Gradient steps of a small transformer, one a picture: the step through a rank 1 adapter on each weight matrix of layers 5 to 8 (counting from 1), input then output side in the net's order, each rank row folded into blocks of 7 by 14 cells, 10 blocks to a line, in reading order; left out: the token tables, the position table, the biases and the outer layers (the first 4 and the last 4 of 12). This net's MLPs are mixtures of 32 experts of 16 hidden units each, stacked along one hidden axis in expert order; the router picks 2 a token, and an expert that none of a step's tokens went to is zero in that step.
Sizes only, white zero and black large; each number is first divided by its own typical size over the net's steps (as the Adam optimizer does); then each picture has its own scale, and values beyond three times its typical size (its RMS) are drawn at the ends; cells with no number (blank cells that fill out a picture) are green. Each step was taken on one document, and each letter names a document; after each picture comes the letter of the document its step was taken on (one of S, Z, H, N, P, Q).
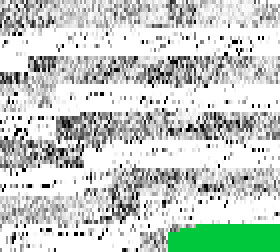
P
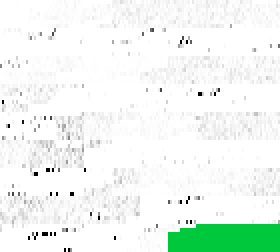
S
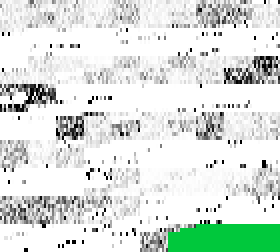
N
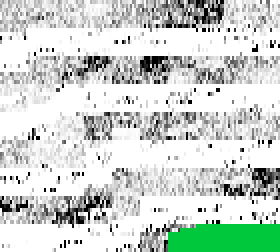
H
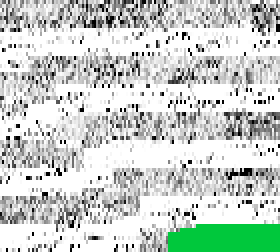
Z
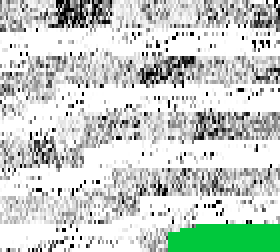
Z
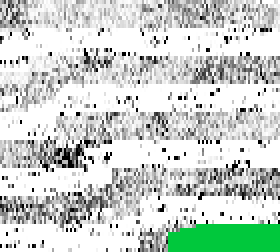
H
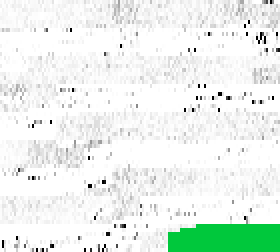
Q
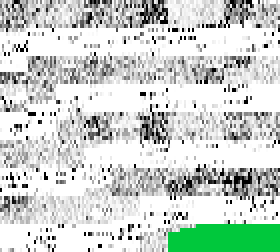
P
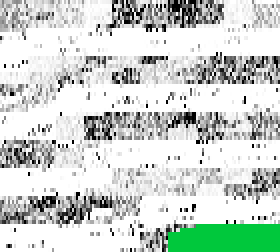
H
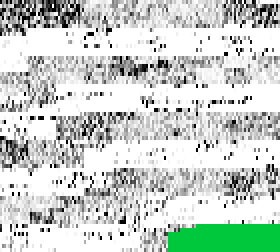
P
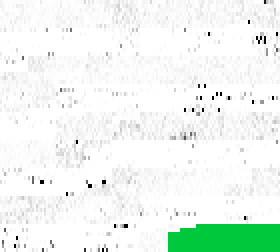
Q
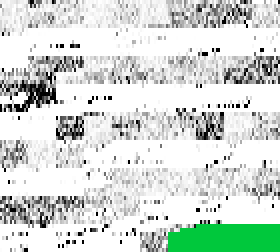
N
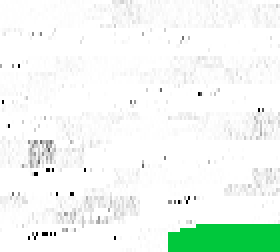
S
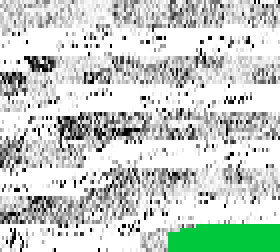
P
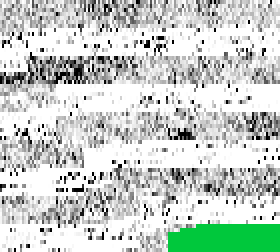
P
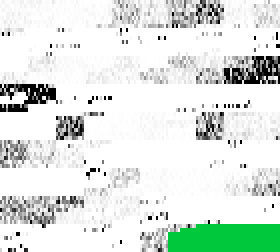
N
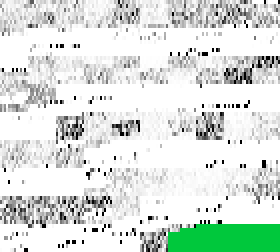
N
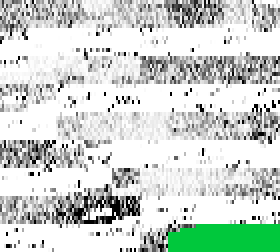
H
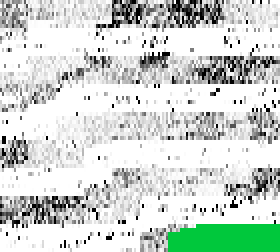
H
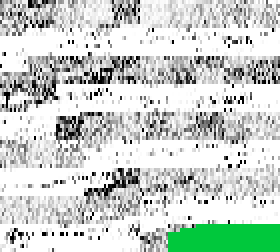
P
